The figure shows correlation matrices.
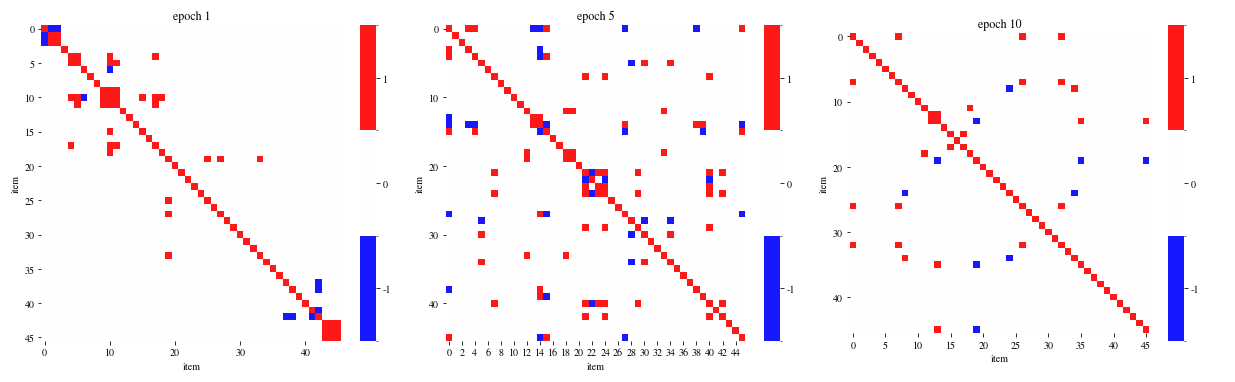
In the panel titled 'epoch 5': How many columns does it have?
46
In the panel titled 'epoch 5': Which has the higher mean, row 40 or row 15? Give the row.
40
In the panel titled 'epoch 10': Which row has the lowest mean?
19
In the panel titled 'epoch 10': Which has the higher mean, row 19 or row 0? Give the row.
0
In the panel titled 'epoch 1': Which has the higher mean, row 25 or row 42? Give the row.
25
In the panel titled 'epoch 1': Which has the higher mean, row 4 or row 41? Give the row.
4
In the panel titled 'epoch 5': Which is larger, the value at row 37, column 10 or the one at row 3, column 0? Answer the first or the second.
the second
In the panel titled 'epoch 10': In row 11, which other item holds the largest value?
18
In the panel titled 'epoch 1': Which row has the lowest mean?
42
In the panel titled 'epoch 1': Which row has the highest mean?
10
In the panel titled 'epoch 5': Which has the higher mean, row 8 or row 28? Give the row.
8
